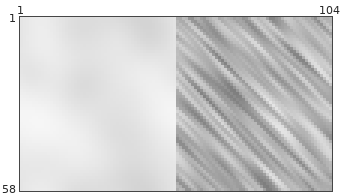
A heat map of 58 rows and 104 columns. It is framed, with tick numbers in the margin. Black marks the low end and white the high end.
It is made of 1 by 2 panels. Panel 1,1: very high, smooth, faint in contrast. Panel 1,2: high, slanting down to the right.
